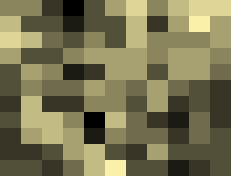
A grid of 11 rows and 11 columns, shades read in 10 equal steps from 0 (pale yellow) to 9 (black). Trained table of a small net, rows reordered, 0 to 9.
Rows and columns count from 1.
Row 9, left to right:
7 3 2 3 8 4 5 5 7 5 6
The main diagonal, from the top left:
4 6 5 4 7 4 6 7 7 6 6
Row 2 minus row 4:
-1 0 0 4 3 3 -1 3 0 -3 -1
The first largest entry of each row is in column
4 4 4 2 4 11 1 5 5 1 9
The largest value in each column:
7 7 7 9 9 6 7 7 8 7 7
